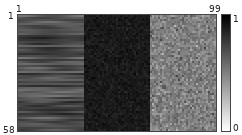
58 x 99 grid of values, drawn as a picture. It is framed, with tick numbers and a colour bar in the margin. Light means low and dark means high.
The table splits into one row of 3 panels. Panel 1,1: high, streaked across. Panel 1,2: very high, fine-grained, faint in contrast. Panel 1,3: middling, fine-grained.
